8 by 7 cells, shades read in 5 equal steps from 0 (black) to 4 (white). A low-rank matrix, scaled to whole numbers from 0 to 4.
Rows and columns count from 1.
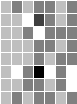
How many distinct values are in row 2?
4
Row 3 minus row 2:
0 0 -2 3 0 -1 0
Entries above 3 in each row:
0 1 1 0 0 3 1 0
